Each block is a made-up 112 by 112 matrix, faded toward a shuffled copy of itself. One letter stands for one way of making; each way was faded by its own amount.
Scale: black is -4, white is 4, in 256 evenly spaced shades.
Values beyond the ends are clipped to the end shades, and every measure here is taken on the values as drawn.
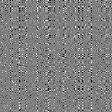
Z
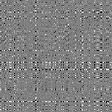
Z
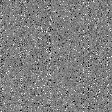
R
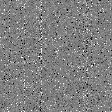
R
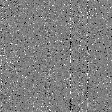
R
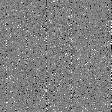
R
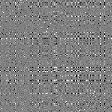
Z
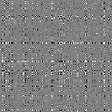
Z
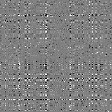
Z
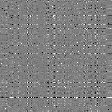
Z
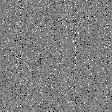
R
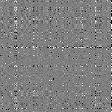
Z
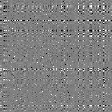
Z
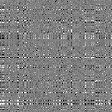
Z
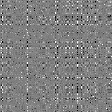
Z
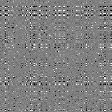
Z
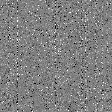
R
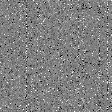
R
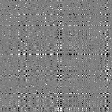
Z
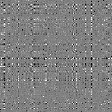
Z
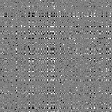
Z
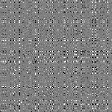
Z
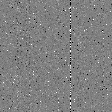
R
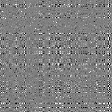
Z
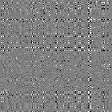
Z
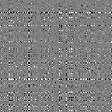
Z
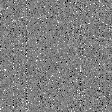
R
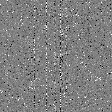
R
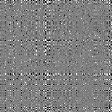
Z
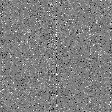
R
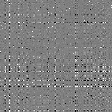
Z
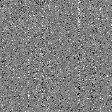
R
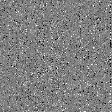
R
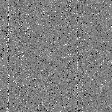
R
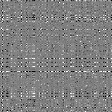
Z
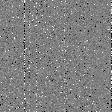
R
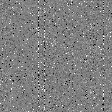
R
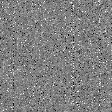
R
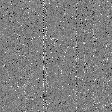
R
